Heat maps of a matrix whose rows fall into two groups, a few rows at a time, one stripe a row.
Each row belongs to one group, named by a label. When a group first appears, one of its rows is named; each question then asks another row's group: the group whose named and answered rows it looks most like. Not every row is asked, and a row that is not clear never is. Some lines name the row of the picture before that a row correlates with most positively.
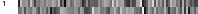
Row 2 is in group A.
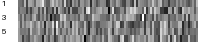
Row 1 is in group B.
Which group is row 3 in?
A
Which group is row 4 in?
B
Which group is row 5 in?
B
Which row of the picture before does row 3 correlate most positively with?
2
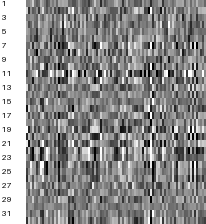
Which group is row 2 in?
A
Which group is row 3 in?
B
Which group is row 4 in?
B
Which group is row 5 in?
B
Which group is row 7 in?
A
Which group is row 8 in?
B
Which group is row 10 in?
A
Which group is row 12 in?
A
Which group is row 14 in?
A
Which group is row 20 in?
A
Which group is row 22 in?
A
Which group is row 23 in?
A
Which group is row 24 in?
A
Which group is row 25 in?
A
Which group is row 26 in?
A
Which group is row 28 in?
A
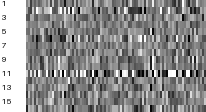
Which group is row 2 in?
B
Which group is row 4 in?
B
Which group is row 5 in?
A
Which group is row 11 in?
B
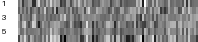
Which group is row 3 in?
A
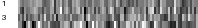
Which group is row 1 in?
B
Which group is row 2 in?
B
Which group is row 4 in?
A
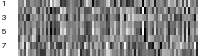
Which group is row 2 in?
A
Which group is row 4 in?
A
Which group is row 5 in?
A
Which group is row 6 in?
A
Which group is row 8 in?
B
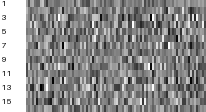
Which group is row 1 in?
A
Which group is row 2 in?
B
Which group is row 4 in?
B
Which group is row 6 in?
B
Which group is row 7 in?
B
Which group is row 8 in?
B
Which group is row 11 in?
A
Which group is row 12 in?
B
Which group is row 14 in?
B
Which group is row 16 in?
B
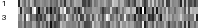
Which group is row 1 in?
A
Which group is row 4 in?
A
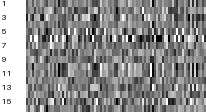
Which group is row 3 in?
A
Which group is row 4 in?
A
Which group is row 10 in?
A
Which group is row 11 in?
A
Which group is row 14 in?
B
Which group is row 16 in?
A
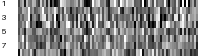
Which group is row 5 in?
A
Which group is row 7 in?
B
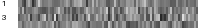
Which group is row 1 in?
A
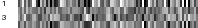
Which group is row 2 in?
B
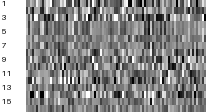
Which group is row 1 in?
B
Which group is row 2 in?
A
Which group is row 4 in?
A
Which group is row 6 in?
B
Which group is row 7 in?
A
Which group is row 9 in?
B
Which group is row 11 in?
B
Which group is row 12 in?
B
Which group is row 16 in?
B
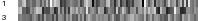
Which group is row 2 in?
B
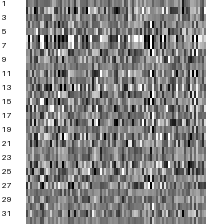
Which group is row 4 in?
A
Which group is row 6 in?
A
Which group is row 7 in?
A
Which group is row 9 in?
B
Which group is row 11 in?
A
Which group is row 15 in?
A
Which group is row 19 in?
A
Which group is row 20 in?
B
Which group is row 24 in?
B
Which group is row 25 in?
A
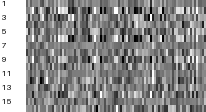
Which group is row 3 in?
A
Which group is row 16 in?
B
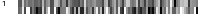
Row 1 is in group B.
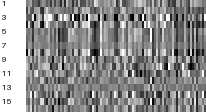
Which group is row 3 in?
B
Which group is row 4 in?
A
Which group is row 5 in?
A
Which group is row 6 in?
A
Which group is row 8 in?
A
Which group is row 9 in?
B
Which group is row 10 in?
B
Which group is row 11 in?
B
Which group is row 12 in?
A
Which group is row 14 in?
B
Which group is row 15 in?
A
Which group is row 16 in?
B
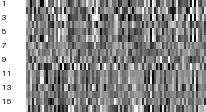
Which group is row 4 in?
B
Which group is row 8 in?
B
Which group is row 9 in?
B
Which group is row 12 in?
A
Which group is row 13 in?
B
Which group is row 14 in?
A
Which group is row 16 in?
A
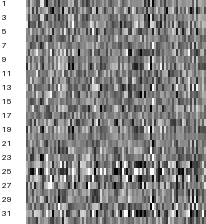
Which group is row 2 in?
B
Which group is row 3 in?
A
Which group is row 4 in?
A
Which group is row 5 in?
B
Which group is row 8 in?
B
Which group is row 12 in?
B
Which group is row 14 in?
B
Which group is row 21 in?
A
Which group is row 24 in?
B
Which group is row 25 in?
A
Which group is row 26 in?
B
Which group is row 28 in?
A
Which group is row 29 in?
A
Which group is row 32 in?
B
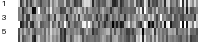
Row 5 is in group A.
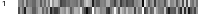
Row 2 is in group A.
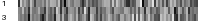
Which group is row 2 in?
B
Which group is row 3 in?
B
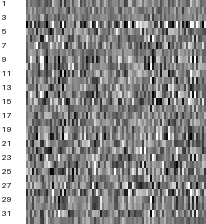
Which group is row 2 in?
B
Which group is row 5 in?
B
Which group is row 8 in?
A
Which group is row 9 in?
A
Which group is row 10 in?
A
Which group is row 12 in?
A
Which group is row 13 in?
B
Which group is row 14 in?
A
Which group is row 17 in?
B
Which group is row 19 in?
B
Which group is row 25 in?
B
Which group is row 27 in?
B
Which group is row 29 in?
A
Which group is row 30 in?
A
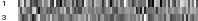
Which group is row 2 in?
A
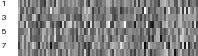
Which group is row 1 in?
B
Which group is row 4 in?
B
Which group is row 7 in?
A
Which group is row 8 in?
B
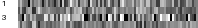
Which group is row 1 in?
B
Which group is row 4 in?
A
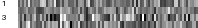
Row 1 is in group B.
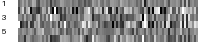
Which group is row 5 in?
B
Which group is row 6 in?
A
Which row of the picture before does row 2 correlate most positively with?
1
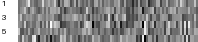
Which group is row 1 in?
B
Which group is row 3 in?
B
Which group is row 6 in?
A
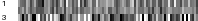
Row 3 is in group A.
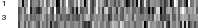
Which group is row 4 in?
A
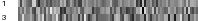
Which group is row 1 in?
A
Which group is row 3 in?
B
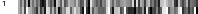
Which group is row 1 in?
B
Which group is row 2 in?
B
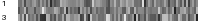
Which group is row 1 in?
A
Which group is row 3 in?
B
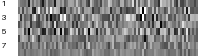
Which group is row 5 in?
B
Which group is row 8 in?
A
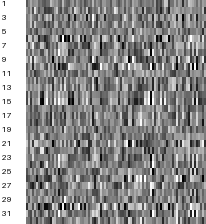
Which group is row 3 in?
B
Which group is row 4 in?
B
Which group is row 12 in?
B
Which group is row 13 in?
B
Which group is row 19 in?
B
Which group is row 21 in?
B
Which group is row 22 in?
A
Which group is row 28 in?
A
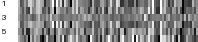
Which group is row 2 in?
B
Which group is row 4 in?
B
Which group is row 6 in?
B
